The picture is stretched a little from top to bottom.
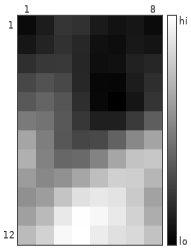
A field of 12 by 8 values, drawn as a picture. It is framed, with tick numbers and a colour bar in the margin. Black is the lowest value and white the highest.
The bottom middle is the ninth with the highest average. No regular stripes run through it. Values change most from cell to cell in the middle right. Values rise toward the bottom. The top right is the smoothest part. There are no lone odd cells.
